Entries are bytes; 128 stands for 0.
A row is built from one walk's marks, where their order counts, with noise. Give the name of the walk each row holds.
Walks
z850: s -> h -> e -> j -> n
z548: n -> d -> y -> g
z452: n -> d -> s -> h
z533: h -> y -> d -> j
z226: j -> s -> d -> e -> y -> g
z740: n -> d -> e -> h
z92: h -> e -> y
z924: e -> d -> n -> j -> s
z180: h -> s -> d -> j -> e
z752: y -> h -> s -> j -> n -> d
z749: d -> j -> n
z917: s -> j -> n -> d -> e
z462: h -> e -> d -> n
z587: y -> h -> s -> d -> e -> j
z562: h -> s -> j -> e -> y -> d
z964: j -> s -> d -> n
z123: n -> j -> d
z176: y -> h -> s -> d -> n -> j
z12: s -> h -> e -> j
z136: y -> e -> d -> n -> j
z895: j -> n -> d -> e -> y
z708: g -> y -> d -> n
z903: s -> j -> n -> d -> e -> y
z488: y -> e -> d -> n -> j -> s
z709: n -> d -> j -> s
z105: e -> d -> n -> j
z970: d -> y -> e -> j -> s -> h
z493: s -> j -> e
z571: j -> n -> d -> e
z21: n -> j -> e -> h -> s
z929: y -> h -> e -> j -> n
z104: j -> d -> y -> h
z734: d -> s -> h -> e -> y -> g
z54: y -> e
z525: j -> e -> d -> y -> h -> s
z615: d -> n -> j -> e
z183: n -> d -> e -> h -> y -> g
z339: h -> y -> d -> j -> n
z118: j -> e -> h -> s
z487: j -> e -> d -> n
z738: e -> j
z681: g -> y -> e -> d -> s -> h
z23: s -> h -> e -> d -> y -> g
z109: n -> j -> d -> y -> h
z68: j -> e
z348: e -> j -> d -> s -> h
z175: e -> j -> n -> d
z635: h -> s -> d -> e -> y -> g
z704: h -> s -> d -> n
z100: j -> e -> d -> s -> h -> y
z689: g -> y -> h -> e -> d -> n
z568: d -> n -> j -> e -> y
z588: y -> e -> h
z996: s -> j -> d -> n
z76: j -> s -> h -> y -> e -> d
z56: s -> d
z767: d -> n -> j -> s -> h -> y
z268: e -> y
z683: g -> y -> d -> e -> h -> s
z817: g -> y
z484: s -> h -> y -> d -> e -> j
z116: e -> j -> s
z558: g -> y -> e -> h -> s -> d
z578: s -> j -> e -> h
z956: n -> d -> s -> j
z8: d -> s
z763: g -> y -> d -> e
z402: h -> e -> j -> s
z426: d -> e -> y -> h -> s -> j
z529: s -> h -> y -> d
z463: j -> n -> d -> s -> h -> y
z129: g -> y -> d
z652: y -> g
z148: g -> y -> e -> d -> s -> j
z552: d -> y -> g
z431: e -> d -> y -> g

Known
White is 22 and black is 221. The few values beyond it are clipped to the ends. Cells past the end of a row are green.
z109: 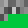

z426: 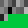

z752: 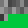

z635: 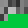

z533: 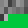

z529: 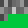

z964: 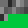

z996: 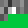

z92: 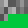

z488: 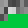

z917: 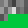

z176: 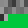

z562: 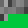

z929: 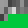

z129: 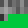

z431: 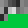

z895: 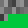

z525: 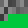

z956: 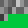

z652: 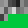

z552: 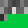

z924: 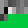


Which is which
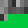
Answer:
z571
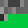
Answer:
z226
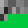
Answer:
z348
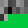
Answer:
z104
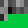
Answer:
z76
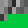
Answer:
z615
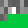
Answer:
z903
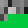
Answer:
z339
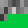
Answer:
z268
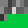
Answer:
z749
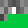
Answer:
z548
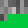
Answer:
z817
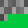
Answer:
z12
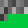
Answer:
z8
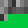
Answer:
z68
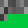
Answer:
z118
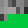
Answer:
z763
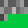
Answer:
z484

